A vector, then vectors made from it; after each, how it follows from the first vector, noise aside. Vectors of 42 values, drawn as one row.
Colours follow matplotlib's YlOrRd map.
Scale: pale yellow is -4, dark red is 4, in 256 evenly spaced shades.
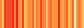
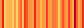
negated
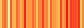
reversed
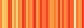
sign-scrambled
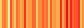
reversed
